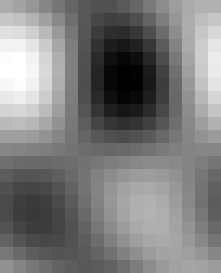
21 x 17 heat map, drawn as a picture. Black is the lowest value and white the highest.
Average level on the scale: 50%. Odd rows or columns: none. Lone odd cells: none. Ninth with the highest average: top left. Ninth with the lowest average: top middle. Slope: none.
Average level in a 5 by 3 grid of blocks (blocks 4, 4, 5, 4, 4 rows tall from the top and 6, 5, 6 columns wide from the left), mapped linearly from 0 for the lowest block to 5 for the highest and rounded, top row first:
413
503
323
133
233
